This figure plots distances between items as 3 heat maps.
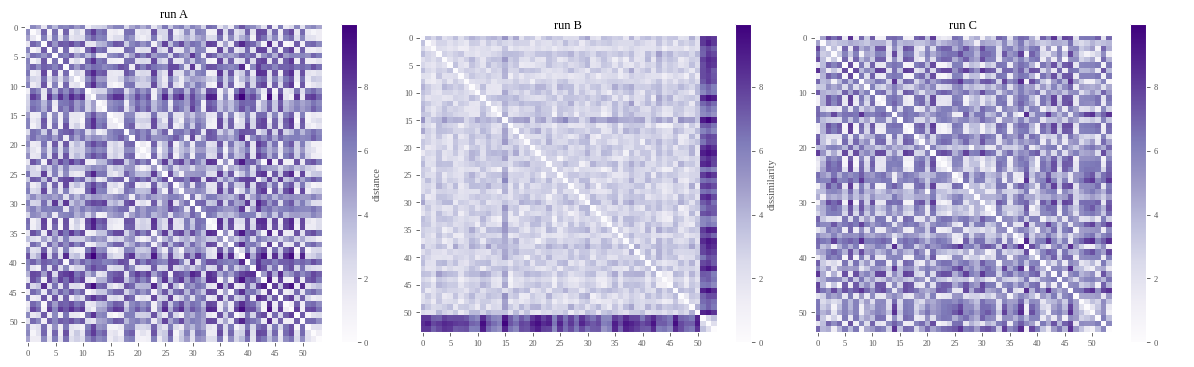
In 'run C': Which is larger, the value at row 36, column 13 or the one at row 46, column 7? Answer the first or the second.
the second
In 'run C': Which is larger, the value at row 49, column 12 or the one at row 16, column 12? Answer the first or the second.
the first
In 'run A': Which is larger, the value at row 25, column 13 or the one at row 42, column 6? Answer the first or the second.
the second
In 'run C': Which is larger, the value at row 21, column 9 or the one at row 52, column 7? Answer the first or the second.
the first
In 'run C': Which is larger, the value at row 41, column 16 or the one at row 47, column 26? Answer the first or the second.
the first
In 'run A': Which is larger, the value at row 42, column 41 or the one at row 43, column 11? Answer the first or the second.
the first
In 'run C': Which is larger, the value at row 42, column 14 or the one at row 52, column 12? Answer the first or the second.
the first
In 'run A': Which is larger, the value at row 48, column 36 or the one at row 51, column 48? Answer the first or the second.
the second
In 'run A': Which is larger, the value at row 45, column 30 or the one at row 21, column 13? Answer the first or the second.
the first
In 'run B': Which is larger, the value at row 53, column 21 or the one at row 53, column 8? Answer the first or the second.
the first
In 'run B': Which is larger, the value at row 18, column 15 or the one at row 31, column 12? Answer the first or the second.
the first
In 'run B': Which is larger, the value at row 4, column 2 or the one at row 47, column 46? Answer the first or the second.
the second
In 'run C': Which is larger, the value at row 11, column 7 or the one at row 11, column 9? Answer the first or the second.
the second
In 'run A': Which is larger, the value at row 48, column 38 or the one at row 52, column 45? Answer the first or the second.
the first
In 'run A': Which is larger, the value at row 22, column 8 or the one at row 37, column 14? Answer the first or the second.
the second
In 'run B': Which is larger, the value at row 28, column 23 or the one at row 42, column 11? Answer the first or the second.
the first
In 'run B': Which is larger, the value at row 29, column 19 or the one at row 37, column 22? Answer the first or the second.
the first
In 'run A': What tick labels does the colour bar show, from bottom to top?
0, 2, 4, 6, 8
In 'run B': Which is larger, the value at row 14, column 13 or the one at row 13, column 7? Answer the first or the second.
the second
